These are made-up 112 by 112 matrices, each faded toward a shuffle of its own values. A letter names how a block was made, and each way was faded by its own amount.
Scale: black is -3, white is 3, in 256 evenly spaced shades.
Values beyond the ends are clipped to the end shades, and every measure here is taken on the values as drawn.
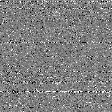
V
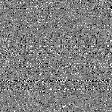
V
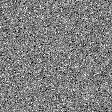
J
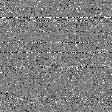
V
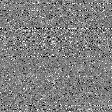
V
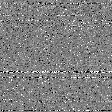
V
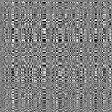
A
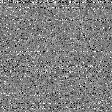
V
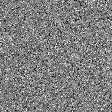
J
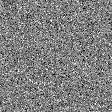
J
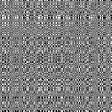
A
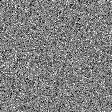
J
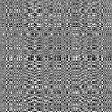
A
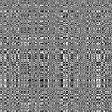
A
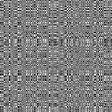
A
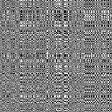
A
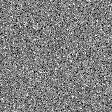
J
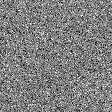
J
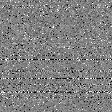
V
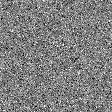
J
